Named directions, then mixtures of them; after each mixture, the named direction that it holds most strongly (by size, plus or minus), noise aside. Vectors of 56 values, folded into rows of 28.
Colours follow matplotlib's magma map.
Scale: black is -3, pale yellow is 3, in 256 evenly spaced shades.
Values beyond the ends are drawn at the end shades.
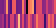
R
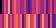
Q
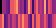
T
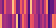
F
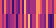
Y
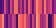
T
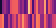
T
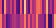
Y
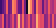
R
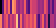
Q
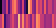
T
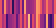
Y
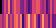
Q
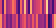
F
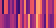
Y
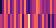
Q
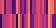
F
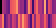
T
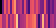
Q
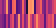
R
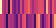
Q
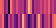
Q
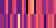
R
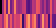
Q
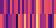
Y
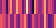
R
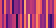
Y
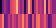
T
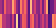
F
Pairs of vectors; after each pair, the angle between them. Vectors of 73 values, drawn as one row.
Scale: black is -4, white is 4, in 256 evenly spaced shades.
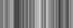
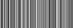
orthogonal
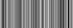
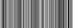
nearly parallel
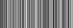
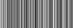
nearly opposite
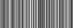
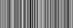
nearly opposite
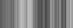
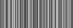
orthogonal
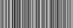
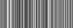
partly aligned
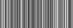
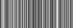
partly aligned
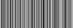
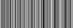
nearly parallel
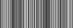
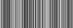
nearly opposite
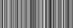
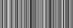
nearly parallel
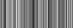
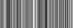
partly opposed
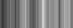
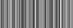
orthogonal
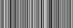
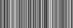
nearly opposite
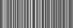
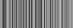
nearly opposite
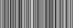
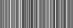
nearly opposite
